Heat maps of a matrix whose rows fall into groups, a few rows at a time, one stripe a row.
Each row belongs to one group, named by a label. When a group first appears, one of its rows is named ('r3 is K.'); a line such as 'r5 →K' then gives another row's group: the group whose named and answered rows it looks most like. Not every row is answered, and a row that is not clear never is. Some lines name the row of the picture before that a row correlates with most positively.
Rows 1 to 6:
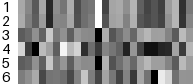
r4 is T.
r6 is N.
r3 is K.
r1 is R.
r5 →K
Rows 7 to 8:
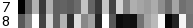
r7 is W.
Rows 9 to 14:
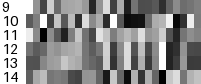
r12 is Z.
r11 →Z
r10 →K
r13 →Z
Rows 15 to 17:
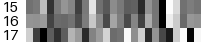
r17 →R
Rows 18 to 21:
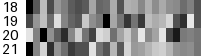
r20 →Z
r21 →W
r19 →K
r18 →W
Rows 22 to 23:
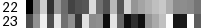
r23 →K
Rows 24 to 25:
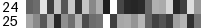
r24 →K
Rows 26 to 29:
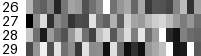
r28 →Z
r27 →W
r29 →K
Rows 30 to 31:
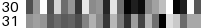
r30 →K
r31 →N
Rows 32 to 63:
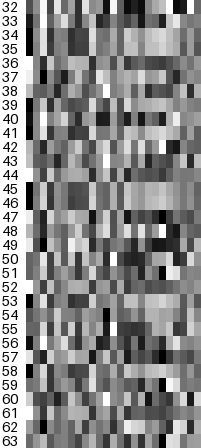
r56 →N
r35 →W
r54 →K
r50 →K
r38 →R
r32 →K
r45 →W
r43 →R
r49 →T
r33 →N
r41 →W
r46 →W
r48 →Z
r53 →W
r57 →T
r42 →Z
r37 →Z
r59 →N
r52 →T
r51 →N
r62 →R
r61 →T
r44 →T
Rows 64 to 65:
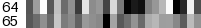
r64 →K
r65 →K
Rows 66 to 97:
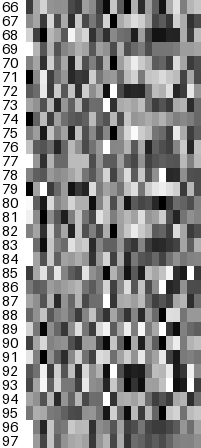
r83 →T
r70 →R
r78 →Z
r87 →R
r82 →R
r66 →N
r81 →Z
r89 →Z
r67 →R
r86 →Z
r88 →N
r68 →T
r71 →W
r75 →R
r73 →R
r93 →K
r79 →W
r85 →K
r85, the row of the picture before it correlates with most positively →64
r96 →T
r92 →K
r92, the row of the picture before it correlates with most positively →64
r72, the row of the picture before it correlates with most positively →64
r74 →W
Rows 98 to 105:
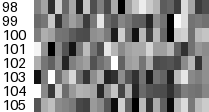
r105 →N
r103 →N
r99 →N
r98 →R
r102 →R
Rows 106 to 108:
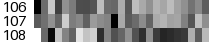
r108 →T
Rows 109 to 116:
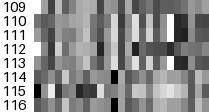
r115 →W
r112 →T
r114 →K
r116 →K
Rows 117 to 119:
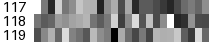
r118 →Z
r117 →T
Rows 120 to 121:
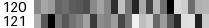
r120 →N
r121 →R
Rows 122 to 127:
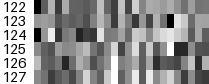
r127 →Z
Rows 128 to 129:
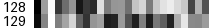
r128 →W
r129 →N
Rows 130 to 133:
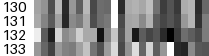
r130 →R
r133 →Z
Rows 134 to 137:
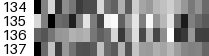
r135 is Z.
